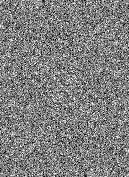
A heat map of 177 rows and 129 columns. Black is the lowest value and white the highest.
Average level on the scale: 50%. Slope: none. Grain: fine. Histogram: bell-shaped. Stripes: none. Symmetry: a half turn.
